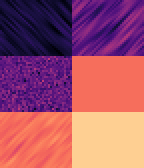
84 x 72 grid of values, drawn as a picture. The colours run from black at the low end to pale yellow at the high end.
It is made of 3 by 2 panels. Panel 1,1: very low, slanting down to the right, faint in contrast. Panel 1,2: low, slanting up to the right. Panel 2,1: low, fine-grained. Panel 2,2: high, flat. Panel 3,1: high, slanting up to the right, faint in contrast. Panel 3,2: very high, flat.
